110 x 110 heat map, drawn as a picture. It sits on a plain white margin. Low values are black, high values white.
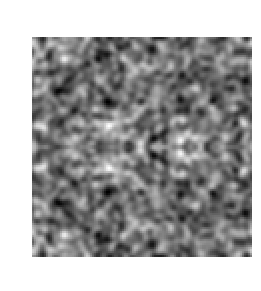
No single row or column stands out from its neighbours. No overall slope runs across the table. The values follow a bell shape. No lone cell stands out from its neighbours. The top and bottom halves mirror each other. The field is mottled with small blotches.
